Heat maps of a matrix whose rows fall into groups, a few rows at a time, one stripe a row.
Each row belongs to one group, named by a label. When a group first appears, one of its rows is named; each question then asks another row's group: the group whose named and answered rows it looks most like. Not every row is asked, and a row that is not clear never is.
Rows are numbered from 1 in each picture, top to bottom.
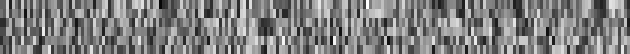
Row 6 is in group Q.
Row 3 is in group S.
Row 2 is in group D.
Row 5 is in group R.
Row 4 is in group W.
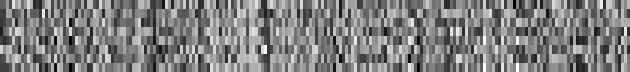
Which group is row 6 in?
D
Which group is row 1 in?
Q
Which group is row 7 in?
Q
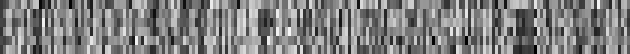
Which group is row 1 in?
R
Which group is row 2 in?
W
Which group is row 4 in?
W
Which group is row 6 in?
W
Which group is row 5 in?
S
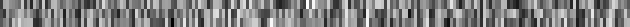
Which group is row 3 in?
Q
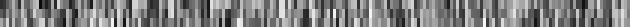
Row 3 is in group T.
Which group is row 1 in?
R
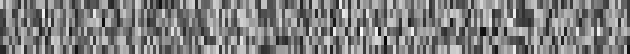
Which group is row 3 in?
W
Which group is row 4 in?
R
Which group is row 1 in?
D
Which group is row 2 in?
W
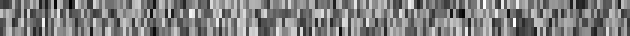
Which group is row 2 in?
D
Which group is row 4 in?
W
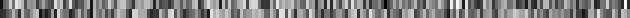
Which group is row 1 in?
S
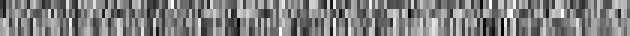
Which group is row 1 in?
R
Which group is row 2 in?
Q
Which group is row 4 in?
T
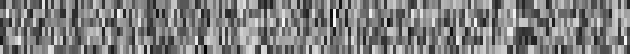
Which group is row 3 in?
R
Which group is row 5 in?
S
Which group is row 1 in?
W
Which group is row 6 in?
D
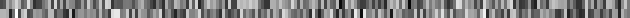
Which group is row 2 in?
T
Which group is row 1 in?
Q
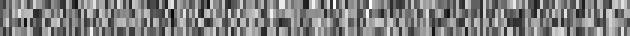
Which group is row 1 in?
R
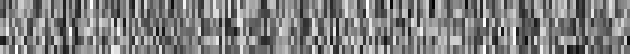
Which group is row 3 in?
T
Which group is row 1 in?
Q
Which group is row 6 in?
T
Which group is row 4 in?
T
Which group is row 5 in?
S
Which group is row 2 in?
Q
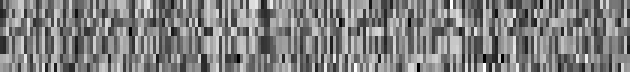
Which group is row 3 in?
Q
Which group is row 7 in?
T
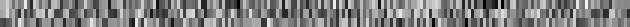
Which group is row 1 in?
T
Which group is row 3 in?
S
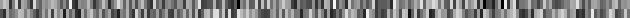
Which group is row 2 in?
Q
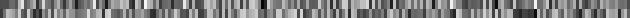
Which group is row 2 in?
W
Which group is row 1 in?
S
